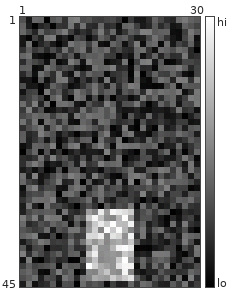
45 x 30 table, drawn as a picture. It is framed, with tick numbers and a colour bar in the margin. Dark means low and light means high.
Stripes: none. Average level on the scale: 30%. Ninth with the highest average: bottom middle. Odd patch: higher, in the bottom middle.
